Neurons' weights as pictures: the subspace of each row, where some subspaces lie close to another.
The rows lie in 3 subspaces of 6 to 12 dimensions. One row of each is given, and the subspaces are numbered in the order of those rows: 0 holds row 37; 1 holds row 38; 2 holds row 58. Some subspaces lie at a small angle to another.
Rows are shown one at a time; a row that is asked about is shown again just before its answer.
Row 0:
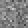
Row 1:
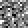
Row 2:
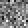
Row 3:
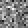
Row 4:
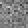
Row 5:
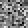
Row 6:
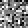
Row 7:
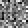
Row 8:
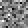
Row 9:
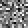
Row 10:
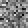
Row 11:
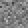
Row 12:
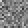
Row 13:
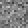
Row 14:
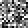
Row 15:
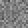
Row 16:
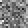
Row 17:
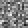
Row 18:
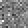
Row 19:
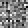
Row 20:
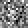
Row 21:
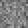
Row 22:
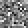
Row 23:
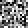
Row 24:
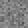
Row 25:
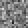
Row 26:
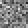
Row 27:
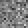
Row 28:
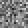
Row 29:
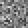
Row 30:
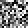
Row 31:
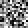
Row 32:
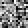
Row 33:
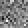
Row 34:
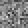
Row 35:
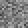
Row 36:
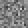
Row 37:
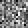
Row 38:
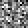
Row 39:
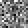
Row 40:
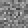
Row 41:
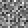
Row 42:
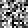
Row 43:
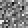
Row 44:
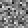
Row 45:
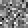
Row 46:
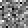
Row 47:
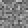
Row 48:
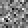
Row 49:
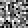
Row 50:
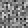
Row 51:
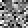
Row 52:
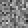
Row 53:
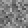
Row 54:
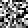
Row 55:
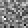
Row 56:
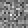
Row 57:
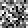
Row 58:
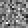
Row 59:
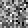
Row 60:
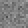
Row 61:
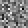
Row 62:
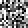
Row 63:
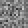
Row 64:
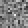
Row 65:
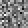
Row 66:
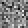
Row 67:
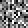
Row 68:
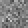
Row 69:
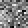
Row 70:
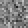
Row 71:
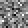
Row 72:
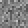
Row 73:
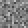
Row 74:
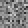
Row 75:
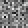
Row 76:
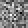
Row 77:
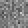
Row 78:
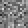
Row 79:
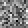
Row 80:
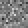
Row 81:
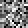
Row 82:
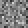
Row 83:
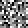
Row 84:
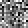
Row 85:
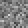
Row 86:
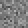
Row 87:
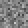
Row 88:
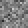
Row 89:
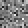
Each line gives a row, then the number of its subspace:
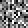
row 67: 1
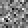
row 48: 0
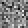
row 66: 2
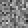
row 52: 1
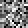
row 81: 1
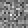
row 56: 0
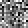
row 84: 0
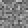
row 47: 1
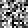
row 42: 1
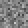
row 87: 0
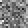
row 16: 2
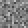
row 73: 1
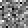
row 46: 0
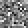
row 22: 0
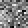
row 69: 1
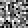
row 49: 1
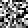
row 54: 2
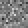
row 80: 2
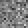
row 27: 0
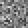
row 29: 2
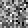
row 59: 0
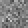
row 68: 0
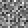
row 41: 1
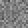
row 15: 1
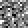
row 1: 0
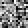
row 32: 2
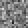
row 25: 1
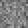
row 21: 2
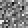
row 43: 2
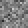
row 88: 0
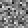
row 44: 2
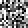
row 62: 1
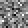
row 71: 0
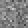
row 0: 0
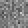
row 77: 1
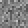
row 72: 1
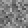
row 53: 1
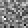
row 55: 2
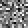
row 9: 1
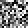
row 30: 2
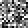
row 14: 2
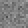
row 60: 1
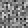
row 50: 1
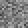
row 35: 1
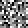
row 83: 0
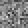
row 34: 1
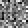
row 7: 1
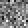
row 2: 1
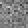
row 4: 2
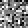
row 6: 1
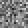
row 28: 2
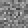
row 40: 0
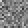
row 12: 0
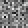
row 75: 1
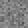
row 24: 2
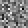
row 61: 1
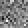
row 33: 0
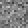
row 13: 2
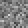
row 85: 1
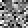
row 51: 1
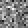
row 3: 0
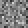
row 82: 2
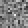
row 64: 1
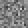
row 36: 0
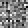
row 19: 1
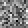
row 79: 2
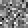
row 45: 1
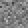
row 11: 2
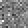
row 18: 0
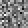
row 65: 1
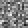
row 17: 0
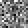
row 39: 2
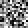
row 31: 0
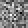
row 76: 0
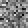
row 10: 2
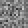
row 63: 0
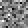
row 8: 0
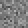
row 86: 2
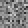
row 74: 1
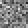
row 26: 2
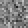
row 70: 1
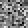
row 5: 2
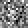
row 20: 1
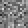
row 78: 1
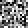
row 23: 2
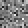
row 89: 1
